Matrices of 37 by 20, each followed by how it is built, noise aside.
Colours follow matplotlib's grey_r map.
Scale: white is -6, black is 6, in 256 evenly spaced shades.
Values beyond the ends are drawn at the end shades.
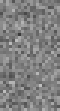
noise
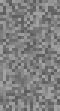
noise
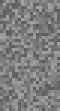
noise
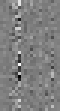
uneven columns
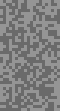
noise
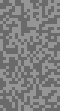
noise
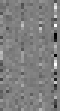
uneven columns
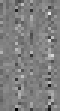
uneven columns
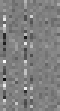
uneven columns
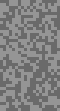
noise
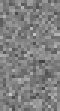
noise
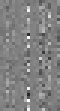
uneven columns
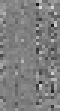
uneven columns
